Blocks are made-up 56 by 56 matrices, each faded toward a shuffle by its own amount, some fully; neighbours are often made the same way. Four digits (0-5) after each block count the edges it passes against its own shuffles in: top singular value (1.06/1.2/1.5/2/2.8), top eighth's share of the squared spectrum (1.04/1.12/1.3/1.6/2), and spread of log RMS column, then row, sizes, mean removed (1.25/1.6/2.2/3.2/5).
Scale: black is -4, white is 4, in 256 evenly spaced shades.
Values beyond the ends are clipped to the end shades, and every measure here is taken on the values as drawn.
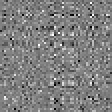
4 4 2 2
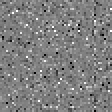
2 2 0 0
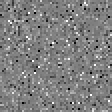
1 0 0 0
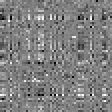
5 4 3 3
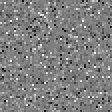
0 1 0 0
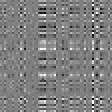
5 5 4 4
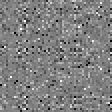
4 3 2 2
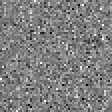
0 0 1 0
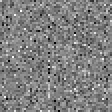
1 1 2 0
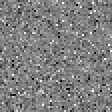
1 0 0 0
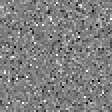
0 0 0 0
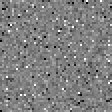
0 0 0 0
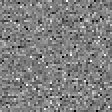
3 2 0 1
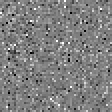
3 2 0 0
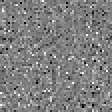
3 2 1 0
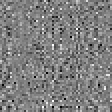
4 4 2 2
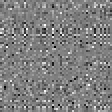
4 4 2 2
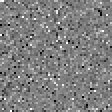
1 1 0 0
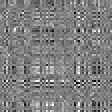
5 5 3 3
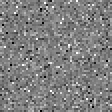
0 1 0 0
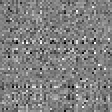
4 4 2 3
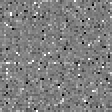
2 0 0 0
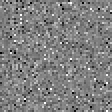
2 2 0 0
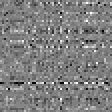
4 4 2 3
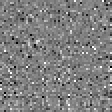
3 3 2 1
